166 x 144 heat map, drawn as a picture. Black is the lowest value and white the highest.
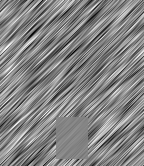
The bottom middle is the smoothest part. In the bottom middle lies a patch that is calmer than the rest. No single row or column stands out from its neighbours. Streaks slant up to the right.
